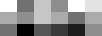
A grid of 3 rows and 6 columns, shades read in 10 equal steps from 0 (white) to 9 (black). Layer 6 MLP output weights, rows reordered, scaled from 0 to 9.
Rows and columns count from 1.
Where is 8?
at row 3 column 5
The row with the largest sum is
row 3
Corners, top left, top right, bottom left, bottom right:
0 1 5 4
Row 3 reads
5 9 6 7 8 4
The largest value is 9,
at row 3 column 2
